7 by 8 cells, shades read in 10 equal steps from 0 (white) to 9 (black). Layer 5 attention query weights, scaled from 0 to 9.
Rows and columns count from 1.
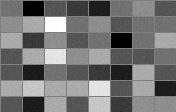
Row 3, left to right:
3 7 4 6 5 9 5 3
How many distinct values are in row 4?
5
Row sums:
50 32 42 34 49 29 40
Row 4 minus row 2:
2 0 1 -1 -1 0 1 0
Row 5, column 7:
3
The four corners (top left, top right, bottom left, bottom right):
5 6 6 4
